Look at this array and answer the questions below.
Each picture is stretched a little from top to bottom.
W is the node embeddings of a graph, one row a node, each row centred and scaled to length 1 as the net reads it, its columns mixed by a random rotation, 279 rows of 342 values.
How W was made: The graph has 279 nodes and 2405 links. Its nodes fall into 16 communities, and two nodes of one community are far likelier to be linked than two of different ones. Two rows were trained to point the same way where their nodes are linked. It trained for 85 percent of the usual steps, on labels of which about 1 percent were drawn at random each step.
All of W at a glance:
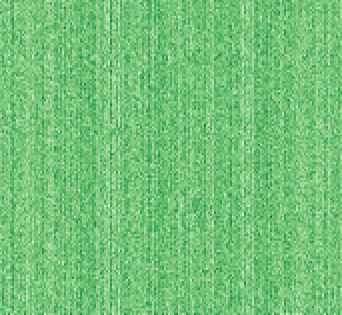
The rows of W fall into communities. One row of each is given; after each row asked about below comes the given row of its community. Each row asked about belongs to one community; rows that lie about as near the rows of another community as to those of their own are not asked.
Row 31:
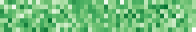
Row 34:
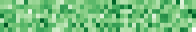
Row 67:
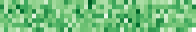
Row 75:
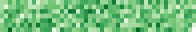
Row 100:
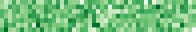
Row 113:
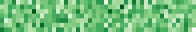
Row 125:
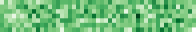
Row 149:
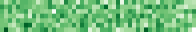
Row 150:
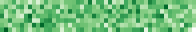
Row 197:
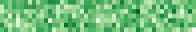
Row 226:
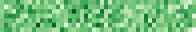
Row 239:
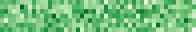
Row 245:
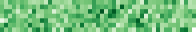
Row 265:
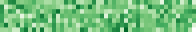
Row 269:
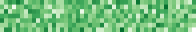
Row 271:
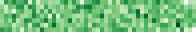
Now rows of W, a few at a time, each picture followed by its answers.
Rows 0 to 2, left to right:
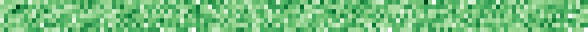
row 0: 67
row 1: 34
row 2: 75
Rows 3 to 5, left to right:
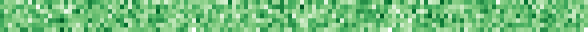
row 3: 113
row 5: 67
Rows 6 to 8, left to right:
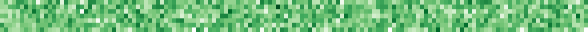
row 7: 113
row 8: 34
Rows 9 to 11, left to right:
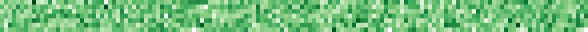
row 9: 75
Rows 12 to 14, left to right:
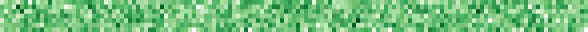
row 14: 125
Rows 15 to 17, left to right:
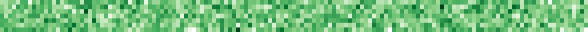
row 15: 34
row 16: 67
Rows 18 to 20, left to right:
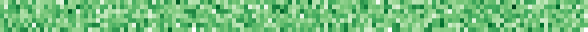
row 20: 226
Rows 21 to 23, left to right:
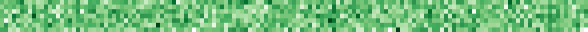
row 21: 239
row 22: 197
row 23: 265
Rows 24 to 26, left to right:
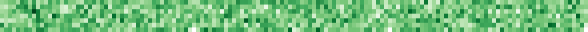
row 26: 75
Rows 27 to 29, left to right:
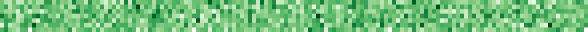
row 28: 265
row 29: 239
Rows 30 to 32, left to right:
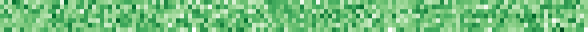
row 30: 125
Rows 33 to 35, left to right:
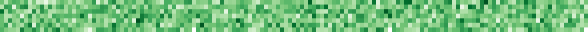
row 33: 245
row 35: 125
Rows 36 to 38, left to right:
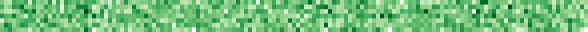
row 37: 34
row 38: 125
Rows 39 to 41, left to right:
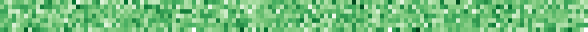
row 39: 149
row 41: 149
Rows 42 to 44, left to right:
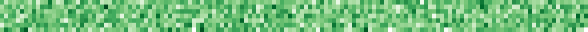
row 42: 149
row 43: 100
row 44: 67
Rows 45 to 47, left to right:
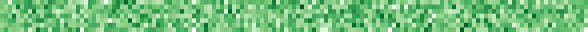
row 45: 239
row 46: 34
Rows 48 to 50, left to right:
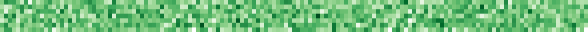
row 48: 67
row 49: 226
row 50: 150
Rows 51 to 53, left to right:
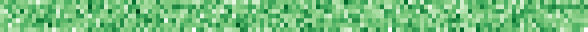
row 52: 150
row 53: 113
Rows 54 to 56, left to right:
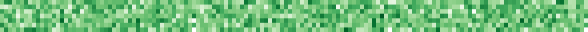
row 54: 271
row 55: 67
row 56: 239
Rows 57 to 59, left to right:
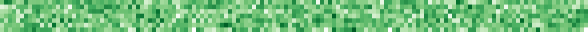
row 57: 271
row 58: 113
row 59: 265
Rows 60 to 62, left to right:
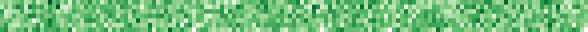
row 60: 226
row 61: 125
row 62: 150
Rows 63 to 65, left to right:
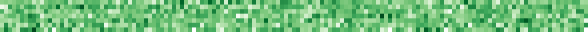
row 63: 100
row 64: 34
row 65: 149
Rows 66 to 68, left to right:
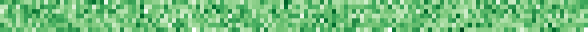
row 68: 245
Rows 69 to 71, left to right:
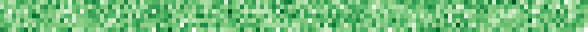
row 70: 239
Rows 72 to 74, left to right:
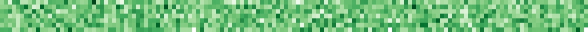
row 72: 125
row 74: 113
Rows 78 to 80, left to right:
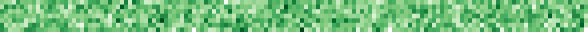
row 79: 150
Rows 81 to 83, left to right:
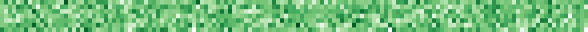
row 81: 113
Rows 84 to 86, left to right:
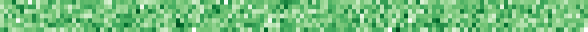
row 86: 150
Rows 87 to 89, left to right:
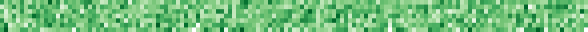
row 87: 226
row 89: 125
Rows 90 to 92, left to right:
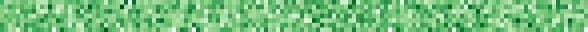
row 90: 113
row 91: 197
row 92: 125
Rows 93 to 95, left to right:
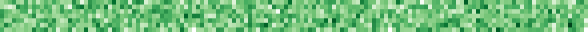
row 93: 34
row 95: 67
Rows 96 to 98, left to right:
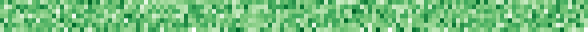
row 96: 67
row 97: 34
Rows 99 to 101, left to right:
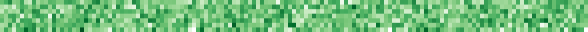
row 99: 265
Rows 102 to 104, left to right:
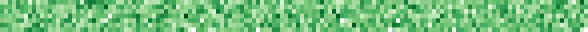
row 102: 34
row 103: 239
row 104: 269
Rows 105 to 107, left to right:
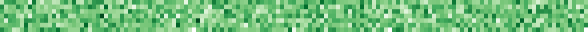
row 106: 269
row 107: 239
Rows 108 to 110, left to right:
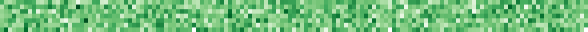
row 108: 149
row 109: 271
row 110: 245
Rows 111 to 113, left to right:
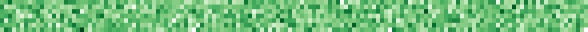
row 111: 265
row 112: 239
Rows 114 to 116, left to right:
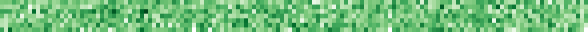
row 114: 245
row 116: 100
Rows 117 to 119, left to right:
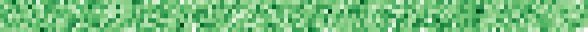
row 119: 150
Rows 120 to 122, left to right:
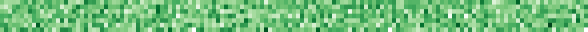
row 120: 100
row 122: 239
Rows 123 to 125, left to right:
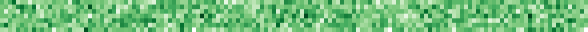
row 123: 67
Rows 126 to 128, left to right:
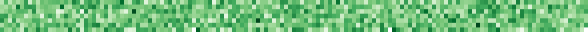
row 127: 113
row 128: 113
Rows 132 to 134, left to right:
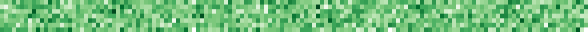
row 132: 245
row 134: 269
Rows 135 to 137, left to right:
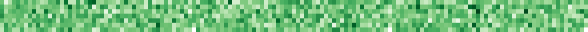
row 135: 100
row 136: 75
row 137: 149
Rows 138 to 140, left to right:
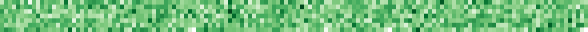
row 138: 34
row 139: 265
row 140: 149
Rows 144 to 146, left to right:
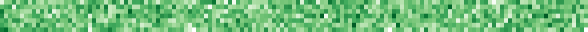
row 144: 34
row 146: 239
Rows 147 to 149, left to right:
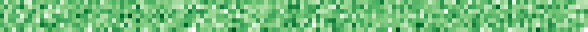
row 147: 150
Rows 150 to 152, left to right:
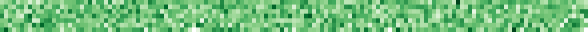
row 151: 269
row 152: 265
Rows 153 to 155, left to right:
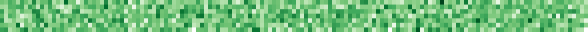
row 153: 265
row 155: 149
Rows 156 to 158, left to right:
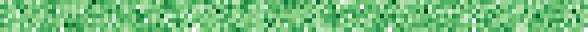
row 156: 125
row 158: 239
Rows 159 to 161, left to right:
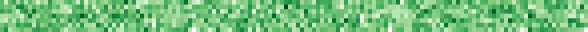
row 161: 125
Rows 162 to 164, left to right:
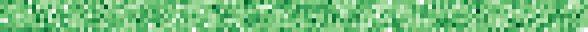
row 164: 226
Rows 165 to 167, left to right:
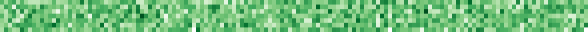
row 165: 150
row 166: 226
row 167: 113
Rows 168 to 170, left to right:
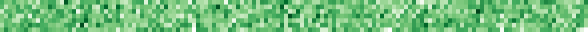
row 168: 149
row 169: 226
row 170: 150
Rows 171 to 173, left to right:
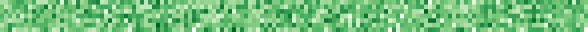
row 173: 245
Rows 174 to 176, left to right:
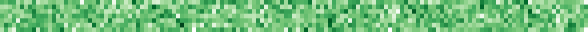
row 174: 265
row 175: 197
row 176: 67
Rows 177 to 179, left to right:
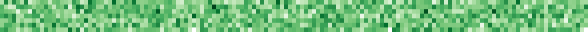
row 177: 239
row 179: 245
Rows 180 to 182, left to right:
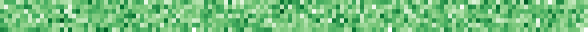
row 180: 113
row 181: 75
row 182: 239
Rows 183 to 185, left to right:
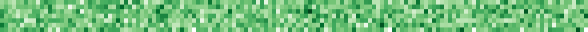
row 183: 34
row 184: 245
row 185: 245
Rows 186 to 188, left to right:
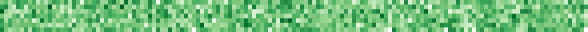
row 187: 226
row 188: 113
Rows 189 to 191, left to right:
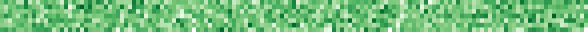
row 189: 113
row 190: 149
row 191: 125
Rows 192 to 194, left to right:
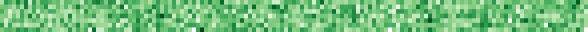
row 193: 100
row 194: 75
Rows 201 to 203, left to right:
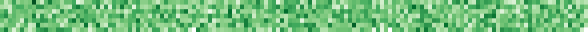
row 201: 100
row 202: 239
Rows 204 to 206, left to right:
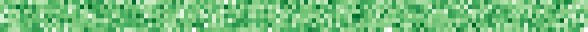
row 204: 67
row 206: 149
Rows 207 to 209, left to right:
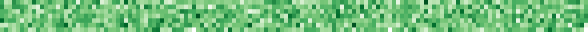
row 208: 31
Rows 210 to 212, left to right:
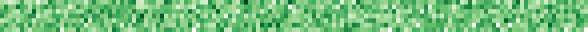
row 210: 239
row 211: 149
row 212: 100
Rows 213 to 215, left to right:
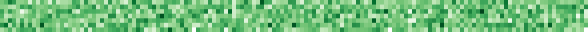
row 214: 149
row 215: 75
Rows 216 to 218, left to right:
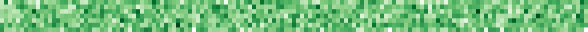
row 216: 125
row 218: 226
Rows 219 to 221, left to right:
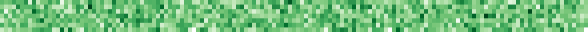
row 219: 67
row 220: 125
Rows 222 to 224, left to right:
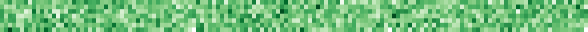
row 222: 271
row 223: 113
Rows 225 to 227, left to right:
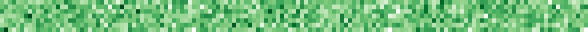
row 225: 100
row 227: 67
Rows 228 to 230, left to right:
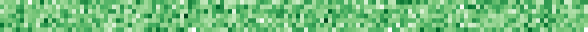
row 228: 226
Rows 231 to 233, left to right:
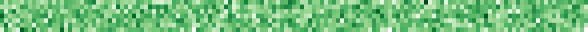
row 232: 34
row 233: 75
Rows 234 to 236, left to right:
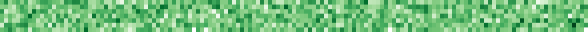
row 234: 31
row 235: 265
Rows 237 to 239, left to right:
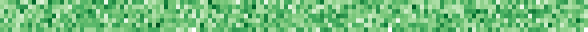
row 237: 75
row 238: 100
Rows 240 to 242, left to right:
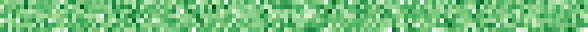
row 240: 197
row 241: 34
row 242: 226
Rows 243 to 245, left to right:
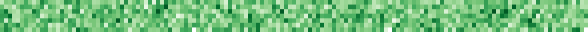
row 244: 265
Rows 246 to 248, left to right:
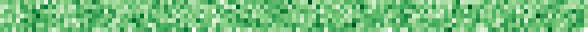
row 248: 265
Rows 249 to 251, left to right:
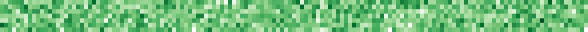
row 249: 125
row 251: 197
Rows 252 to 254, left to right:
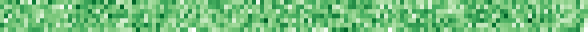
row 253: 125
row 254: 150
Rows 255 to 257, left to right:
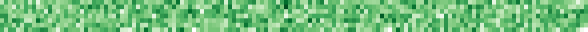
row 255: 34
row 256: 67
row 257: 265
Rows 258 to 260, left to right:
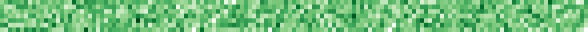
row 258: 271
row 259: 150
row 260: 150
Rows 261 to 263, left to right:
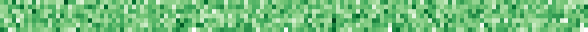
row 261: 265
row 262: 269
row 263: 265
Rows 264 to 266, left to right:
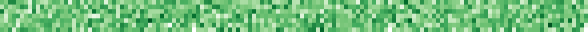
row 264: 245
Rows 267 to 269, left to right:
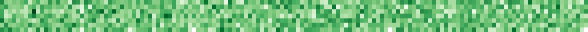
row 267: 245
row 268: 67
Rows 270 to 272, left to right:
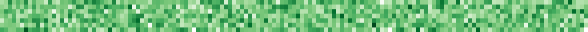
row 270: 271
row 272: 149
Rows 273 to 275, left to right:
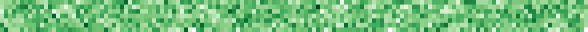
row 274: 226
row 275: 31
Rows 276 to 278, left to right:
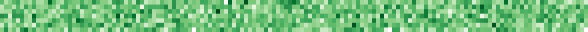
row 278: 150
